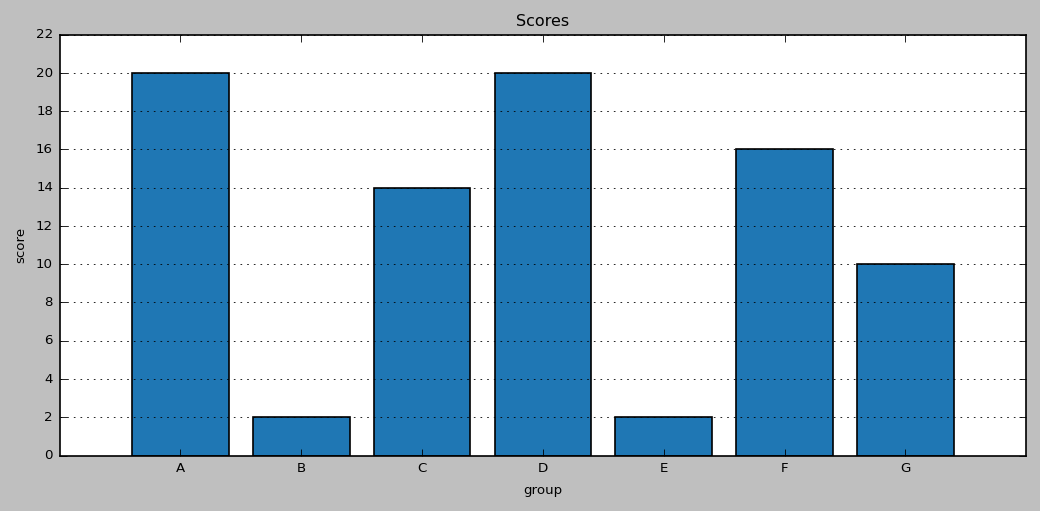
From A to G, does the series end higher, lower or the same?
lower
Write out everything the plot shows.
Title: Scores
x-axis: group, ticks A B C D E F G
y-axis: score, ticks 0 2 4 6 8 10 12 14 16 18 20 22
Values:
20 2 14 20 2 16 10
